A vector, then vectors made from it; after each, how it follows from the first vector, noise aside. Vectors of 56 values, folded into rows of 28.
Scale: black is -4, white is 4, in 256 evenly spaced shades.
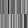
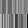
wrapped around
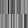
copied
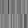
shrunk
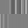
partly zeroed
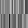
wrapped around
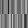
copied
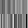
wrapped around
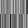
wrapped around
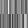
negated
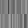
shrunk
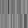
shrunk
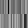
copied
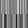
wrapped around
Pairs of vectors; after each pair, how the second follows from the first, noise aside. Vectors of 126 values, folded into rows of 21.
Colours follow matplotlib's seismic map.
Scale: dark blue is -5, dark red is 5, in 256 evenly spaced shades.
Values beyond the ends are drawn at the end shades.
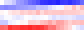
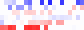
partly zeroed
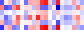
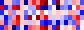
scaled up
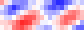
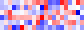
shuffled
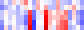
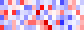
shuffled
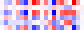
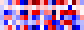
scaled up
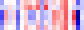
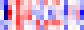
reversed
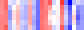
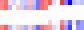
partly zeroed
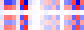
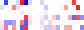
partly zeroed
